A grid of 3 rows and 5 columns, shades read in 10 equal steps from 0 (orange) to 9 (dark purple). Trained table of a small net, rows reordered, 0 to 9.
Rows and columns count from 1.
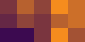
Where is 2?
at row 1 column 5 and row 2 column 5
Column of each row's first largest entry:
1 1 1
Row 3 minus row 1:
3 6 1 0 2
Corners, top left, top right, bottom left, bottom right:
6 2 9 4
